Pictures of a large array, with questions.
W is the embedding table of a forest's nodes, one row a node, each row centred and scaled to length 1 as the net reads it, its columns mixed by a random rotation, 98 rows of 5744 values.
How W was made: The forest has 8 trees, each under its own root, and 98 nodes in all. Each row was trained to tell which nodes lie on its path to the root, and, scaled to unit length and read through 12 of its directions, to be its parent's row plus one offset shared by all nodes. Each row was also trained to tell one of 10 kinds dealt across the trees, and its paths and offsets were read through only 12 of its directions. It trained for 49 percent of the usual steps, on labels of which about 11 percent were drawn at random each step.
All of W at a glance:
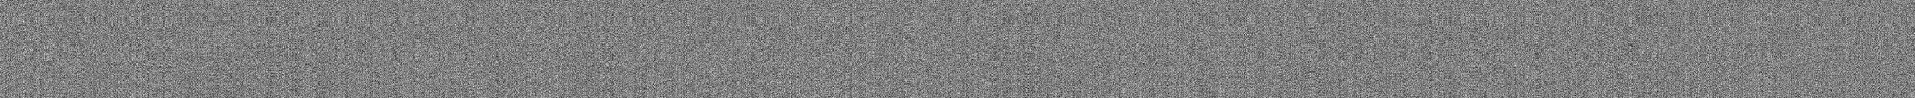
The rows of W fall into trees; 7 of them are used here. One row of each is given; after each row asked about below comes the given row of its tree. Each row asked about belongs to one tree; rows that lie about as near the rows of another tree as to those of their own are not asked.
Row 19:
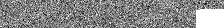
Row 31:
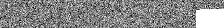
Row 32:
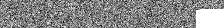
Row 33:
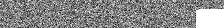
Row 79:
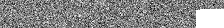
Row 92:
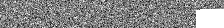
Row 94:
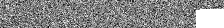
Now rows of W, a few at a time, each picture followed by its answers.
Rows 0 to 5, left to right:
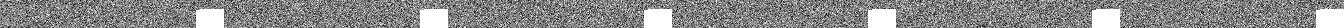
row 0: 33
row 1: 32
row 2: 33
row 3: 31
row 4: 94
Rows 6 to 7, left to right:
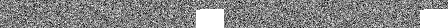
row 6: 92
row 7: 31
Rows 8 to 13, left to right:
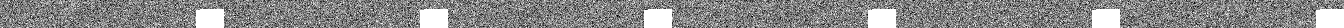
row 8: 32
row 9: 92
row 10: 31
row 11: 19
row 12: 32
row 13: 94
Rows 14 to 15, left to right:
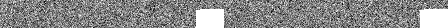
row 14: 79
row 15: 79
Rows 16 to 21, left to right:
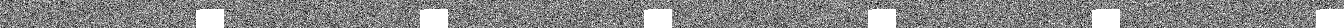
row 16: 31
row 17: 92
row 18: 92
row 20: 92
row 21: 92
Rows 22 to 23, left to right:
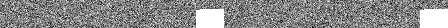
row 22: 92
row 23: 79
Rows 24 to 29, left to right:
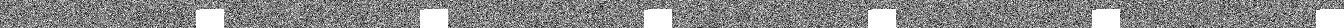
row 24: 32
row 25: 32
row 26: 79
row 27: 33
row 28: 31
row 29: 31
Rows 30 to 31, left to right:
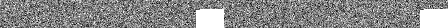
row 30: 94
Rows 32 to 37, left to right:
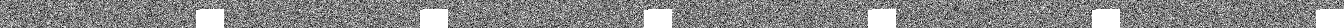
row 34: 92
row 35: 32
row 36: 31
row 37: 32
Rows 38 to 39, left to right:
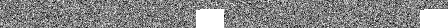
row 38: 32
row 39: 31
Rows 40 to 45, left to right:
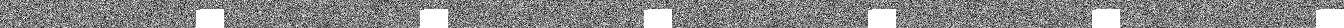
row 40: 92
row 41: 79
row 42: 32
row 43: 94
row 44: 33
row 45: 33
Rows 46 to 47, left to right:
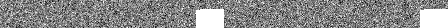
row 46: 79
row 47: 92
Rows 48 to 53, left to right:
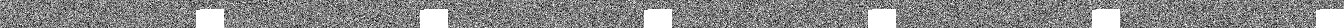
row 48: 79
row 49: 31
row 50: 31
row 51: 33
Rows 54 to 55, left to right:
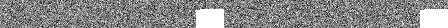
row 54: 79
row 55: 92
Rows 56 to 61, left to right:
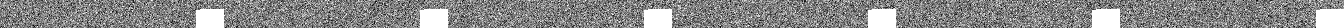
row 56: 94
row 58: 79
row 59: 94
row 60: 79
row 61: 32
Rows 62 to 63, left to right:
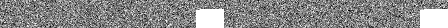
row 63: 33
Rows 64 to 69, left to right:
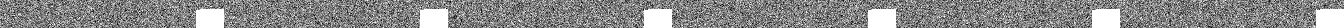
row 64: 33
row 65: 19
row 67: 31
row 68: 92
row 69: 79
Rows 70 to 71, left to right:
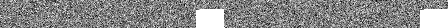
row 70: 92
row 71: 31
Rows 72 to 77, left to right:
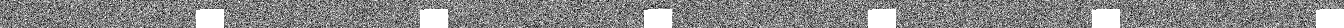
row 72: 31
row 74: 94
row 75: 32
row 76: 92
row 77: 32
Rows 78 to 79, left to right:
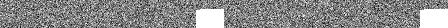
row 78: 92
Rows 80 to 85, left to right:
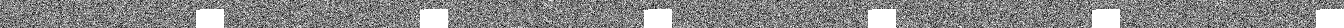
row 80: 94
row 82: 79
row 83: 32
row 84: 32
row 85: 79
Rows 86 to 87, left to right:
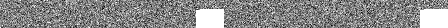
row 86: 31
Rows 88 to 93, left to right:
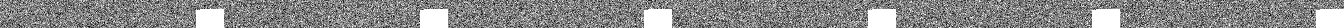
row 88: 79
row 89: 31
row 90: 94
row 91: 79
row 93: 32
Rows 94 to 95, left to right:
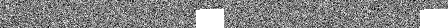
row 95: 79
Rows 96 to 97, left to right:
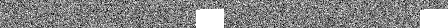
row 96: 32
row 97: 92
